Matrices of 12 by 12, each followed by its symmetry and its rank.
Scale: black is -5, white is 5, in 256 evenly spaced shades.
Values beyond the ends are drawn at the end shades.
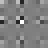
symmetric, rank one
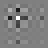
symmetric, rank one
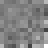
symmetric, rank two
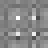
symmetric, rank two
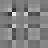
symmetric, rank one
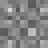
symmetric, rank two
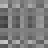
neither, rank one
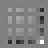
symmetric, rank one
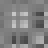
symmetric, rank one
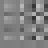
neither, rank one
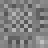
symmetric, rank two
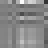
neither, rank one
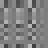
neither, rank one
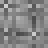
symmetric, rank two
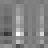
neither, rank one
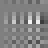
neither, rank one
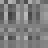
neither, rank one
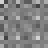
symmetric, rank two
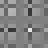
symmetric, rank one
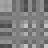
symmetric, rank one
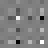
symmetric, rank one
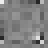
symmetric, rank two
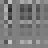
neither, rank one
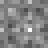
symmetric, rank two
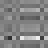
neither, rank one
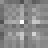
symmetric, rank two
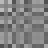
symmetric, rank one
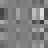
neither, rank one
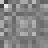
symmetric, rank two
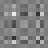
symmetric, rank one
